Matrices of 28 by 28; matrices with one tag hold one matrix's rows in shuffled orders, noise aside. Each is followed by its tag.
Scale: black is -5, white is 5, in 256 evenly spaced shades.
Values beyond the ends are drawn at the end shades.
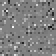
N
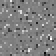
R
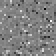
R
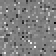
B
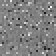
R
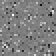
N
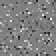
R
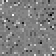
N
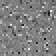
R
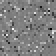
N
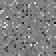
B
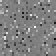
B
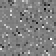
R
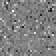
N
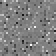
B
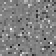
R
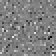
N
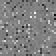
B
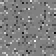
B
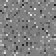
B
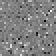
R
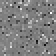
R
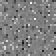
B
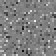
B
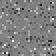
N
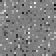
B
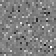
R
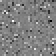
N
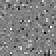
R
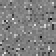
N
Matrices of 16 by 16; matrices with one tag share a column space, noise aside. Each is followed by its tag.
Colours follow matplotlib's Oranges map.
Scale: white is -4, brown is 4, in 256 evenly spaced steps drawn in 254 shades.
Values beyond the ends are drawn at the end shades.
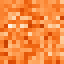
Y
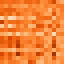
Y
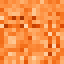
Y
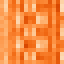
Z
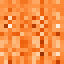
Y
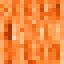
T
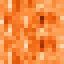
Z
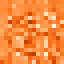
Y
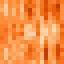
T
